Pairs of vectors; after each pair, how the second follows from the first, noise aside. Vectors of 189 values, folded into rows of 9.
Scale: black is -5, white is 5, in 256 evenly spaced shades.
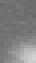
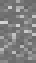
shuffled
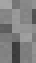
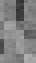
reversed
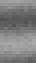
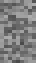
shuffled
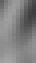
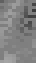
partly zeroed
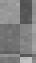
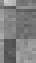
reversed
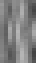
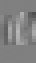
partly zeroed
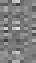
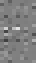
partly zeroed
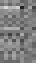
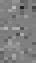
partly zeroed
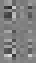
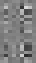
reversed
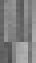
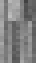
reversed
